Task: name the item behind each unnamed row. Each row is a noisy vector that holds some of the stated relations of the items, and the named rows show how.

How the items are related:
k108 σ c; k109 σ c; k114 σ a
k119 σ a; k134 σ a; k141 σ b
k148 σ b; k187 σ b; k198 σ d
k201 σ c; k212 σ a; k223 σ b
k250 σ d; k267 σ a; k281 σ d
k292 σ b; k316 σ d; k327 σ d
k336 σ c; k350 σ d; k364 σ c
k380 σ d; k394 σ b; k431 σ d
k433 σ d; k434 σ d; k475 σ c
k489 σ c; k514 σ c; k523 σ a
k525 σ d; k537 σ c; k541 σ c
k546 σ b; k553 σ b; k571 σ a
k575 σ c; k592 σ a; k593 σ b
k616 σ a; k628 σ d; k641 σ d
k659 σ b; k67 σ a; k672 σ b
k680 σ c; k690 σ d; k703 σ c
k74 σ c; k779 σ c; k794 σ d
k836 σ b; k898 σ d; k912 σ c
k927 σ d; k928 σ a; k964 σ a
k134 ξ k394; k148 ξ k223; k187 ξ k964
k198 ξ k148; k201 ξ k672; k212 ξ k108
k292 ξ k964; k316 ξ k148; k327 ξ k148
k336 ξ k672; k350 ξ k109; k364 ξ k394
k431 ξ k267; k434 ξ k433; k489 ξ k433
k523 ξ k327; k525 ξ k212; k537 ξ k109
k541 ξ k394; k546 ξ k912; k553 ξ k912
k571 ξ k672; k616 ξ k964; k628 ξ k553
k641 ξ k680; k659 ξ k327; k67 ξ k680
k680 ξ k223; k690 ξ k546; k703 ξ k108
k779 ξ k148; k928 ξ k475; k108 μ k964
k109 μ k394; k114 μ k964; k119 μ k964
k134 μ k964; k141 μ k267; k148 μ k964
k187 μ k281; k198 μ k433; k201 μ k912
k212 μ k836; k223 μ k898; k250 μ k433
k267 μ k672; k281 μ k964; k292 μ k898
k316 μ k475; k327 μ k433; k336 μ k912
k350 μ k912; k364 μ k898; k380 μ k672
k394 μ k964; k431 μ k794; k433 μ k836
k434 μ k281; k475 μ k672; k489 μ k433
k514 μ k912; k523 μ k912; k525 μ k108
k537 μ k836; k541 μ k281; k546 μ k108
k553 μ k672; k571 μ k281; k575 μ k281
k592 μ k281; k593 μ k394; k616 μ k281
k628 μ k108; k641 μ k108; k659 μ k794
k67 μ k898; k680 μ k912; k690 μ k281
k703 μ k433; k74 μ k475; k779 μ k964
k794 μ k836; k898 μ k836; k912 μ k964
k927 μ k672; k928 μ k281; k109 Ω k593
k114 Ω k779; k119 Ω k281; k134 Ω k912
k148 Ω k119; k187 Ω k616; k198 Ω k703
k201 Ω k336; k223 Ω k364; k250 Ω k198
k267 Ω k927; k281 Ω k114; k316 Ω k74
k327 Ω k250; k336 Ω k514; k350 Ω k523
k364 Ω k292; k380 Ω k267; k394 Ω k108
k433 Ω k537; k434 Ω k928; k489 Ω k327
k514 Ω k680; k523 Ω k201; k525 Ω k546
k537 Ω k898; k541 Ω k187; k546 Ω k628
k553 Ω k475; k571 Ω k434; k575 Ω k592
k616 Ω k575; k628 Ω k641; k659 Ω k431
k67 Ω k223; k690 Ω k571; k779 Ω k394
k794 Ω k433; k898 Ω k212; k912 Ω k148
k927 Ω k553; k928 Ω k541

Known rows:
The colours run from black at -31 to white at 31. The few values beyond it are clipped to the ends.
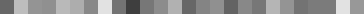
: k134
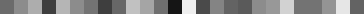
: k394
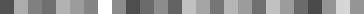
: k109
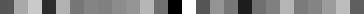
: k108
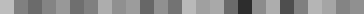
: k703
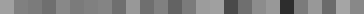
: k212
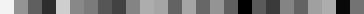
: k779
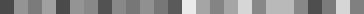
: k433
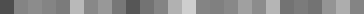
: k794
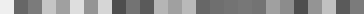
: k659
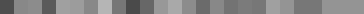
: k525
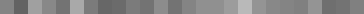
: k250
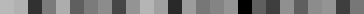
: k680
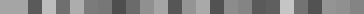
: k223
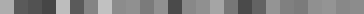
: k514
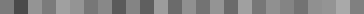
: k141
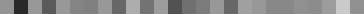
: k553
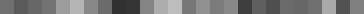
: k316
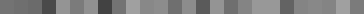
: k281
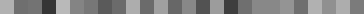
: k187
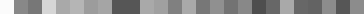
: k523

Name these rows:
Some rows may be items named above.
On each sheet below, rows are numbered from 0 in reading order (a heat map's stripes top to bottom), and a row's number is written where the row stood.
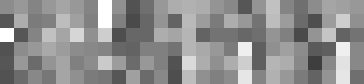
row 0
k489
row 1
k109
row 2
k659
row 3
k267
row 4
k912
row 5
k672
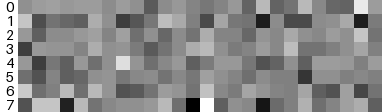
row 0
k571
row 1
k198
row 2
k836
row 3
k794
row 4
k336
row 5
k898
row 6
k327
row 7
k108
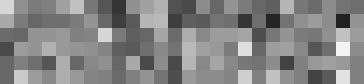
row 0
k148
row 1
k641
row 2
k74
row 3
k267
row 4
k475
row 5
k964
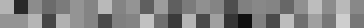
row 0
k292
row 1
k592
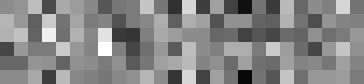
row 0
k592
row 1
k223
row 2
k67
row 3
k109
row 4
k431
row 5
k575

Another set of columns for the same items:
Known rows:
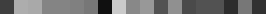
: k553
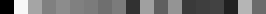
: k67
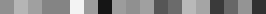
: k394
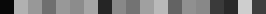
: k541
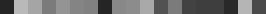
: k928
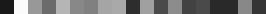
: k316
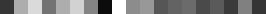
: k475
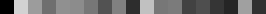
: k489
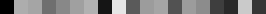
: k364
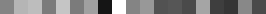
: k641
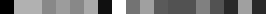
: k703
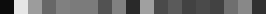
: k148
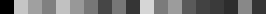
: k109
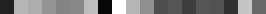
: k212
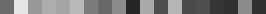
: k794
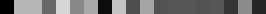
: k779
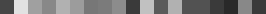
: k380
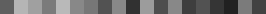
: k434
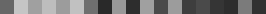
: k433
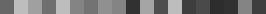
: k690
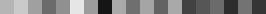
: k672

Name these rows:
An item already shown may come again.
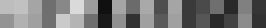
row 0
k672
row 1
k281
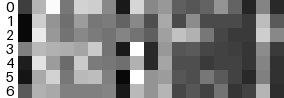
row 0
k108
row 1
k523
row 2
k134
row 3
k898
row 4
k327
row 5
k74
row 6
k187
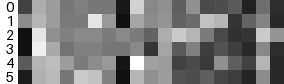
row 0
k553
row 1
k394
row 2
k134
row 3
k659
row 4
k292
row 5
k575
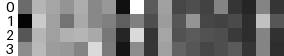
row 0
k431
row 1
k523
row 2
k250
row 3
k836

